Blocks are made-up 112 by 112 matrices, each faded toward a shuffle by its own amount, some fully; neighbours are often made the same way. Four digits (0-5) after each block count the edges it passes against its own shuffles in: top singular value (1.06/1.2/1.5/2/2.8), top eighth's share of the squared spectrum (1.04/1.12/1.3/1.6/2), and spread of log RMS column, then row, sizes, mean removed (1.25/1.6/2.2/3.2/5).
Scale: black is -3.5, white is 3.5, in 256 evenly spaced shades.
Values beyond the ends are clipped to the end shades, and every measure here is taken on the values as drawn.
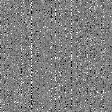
3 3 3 0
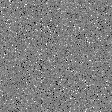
1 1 0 0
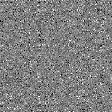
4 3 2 2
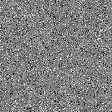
3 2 1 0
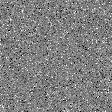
2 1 0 0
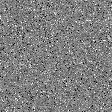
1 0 0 0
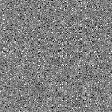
4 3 2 2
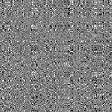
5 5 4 3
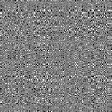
5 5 3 3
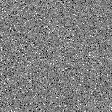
2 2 0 0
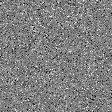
0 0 0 0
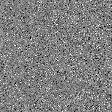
3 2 0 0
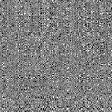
4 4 3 3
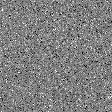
2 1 0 0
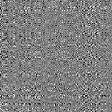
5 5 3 3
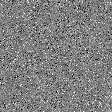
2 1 0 0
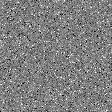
1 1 0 0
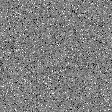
0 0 0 0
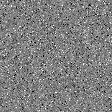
0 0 0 0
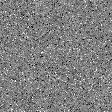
0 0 0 0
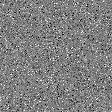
2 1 0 0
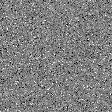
2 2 0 0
